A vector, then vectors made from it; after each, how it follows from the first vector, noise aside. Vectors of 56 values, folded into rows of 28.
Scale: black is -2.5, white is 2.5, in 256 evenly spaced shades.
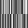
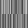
shrunk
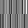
partly zeroed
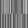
shrunk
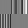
partly zeroed
